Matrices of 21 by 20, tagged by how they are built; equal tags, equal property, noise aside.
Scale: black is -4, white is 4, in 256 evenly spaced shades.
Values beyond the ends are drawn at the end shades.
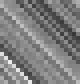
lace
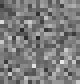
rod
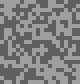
rod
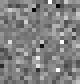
rod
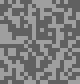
rod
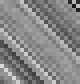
lace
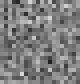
rod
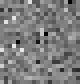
rod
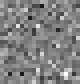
rod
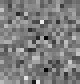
rod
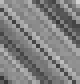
lace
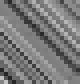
lace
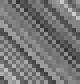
lace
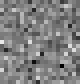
rod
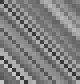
lace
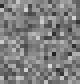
rod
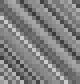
lace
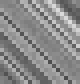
lace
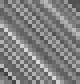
lace
